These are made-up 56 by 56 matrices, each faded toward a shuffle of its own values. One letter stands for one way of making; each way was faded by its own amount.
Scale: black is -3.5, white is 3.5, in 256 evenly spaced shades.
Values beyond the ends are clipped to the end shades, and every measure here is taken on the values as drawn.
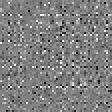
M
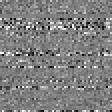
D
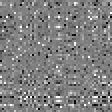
M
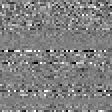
D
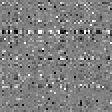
M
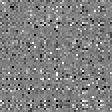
M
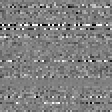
D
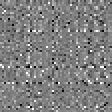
M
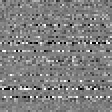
D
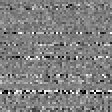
D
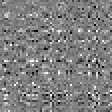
M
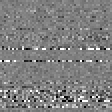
D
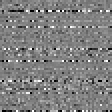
D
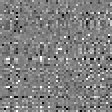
M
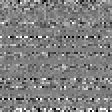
D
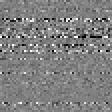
D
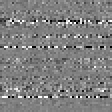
D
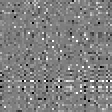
M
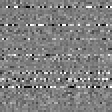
D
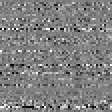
D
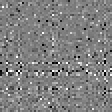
M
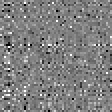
M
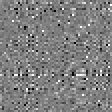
M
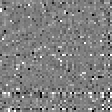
M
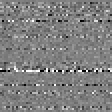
D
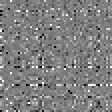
M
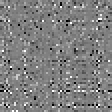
M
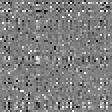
M
